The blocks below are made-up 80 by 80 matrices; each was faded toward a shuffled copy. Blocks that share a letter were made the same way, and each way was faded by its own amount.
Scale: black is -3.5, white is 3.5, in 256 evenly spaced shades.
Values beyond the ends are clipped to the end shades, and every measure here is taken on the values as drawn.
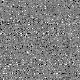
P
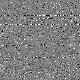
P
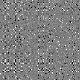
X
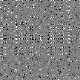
X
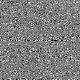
P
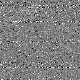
P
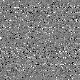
P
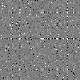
X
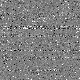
P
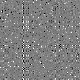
X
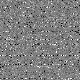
P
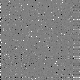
X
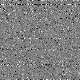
P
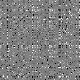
X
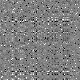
X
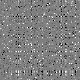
X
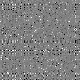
X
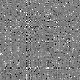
X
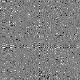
X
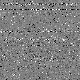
P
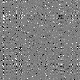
X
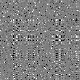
X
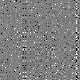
X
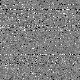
P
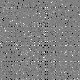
X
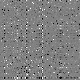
X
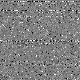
P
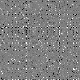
X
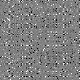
X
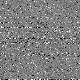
P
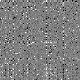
X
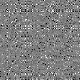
X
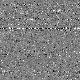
P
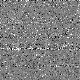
P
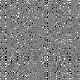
X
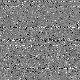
P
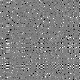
X
